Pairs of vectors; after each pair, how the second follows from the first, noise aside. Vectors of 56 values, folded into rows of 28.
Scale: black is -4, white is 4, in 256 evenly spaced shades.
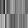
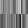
wrapped around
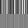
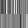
wrapped around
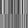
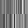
wrapped around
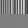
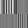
wrapped around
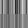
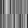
wrapped around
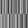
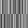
wrapped around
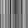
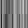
wrapped around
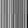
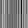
wrapped around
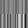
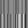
copied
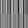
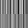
copied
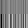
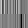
wrapped around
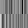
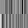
copied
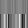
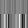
copied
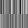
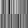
wrapped around
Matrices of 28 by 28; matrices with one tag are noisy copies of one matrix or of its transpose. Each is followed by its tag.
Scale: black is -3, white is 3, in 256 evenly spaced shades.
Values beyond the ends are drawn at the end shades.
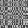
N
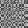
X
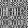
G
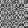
X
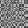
X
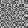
X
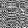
G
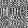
G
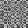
X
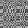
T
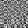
X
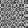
X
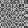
X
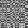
N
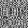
G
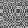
T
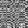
N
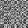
X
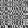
N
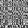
N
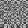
X
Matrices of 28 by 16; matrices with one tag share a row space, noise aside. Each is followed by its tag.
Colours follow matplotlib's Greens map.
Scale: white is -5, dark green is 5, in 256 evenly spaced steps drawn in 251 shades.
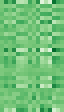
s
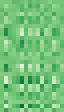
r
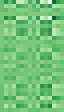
s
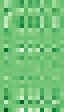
r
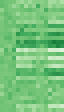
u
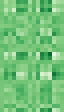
s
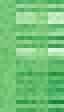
u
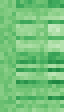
u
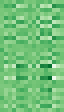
s
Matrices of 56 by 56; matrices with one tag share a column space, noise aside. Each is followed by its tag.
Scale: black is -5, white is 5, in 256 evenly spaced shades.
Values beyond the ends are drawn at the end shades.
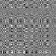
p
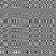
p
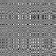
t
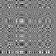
p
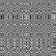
t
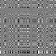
p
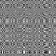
p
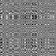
t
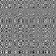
p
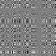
p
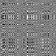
t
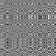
t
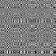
p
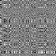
p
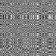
t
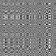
t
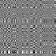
p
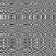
t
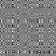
p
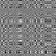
p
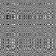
t
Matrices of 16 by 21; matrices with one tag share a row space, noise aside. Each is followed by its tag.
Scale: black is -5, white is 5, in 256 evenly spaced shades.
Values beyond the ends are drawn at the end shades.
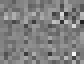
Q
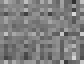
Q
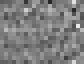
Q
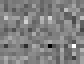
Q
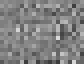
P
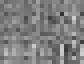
Q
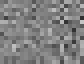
Q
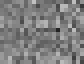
P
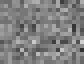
P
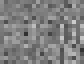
Q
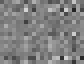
Q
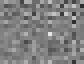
Q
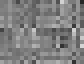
P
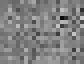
P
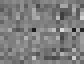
P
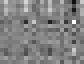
Q
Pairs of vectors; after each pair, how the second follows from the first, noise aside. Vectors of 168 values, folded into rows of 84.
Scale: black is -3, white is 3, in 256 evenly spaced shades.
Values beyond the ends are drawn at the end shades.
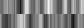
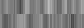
shrunk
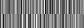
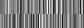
reversed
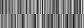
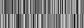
shuffled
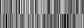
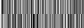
shuffled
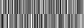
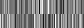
shuffled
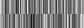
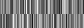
shuffled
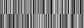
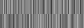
shrunk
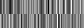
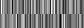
shuffled
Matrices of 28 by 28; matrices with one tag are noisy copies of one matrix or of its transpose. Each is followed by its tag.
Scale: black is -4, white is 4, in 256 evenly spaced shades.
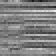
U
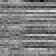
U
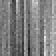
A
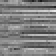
U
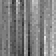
A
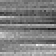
A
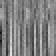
U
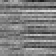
U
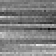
A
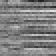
U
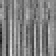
U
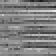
U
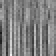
U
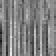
U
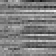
U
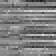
U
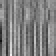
U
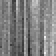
A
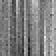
A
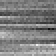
A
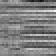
U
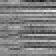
U
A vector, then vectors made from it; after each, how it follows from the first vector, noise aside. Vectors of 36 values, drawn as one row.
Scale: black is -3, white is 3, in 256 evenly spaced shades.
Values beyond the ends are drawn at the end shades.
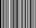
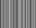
shrunk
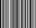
copied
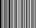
sign-scrambled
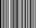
copied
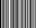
copied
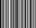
copied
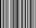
copied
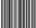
negated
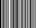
copied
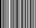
copied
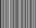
shrunk
